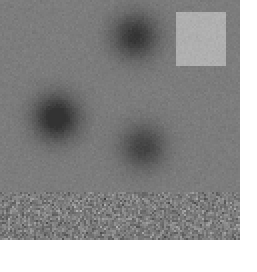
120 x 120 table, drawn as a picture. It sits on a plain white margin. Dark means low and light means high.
Ninth with the highest average: top right. Seam: horizontal, 80% of the way down, the top part calmer. Dips: three. Odd patch: higher, in the top right. Stripes: none.
